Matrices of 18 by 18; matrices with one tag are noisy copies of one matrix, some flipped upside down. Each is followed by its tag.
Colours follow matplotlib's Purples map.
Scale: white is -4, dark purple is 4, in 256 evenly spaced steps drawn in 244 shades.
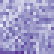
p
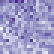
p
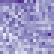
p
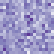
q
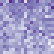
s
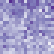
s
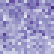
s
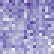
s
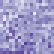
p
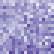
s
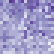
s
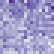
s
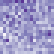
p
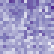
s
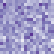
q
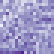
p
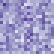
q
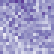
p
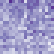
s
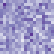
q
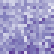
s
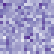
q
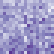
s
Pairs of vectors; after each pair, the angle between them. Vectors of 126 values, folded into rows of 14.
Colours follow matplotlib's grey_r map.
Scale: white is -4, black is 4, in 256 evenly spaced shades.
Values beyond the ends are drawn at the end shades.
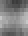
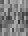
partly opposed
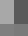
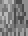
partly aligned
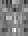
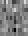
nearly opposite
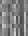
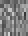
partly opposed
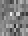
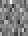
orthogonal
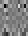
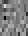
partly opposed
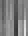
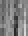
nearly parallel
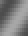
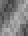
nearly parallel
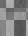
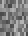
partly opposed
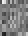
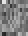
nearly parallel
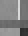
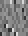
orthogonal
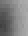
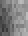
nearly parallel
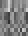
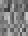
nearly opposite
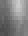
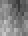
nearly opposite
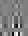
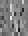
partly opposed
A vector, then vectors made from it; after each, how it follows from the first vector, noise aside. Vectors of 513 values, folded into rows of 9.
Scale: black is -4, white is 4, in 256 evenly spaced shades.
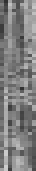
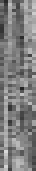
copied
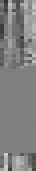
partly zeroed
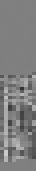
partly zeroed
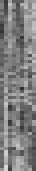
copied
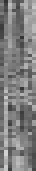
copied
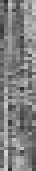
copied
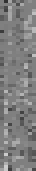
partly zeroed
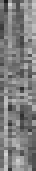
copied
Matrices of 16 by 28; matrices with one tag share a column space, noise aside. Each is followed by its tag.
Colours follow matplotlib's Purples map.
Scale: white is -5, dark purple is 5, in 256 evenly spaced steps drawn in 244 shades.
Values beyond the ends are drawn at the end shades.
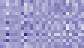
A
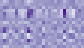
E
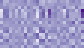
E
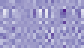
E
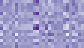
A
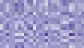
A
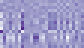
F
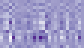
F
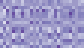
E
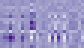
F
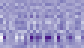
F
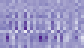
F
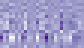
F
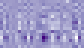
F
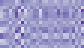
E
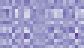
E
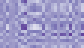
A
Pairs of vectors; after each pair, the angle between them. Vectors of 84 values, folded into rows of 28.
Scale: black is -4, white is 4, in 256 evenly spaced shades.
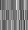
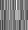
partly aligned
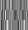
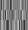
nearly opposite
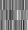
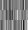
nearly parallel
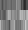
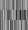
partly opposed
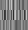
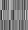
orthogonal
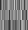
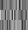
orthogonal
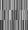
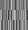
orthogonal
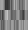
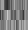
nearly parallel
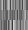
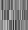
partly opposed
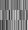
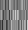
nearly parallel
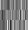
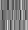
nearly parallel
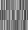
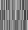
nearly parallel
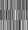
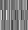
partly opposed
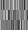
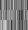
orthogonal
